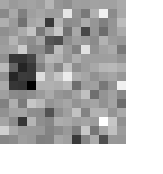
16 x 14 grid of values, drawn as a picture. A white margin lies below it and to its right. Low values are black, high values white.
Ninth with the lowest average: middle left. Average level on the scale: 60%. Odd patch: lower, in the middle left.
